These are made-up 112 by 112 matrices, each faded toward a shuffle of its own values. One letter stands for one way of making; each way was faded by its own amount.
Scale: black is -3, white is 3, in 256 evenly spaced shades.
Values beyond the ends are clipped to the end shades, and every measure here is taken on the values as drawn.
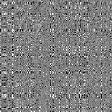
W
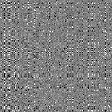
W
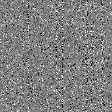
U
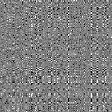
W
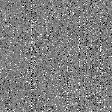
U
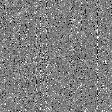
U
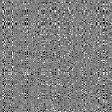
W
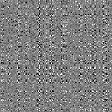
W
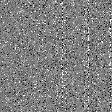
U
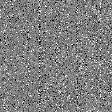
U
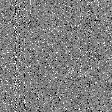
U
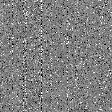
U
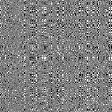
W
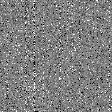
U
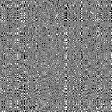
W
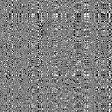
W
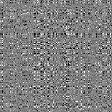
W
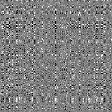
W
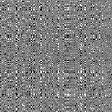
W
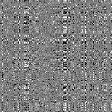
W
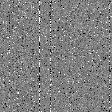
U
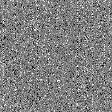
U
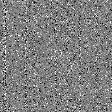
U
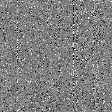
U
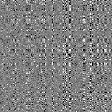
W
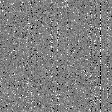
U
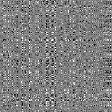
W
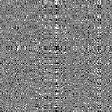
W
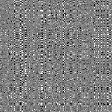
W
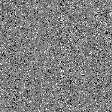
U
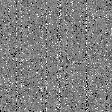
U
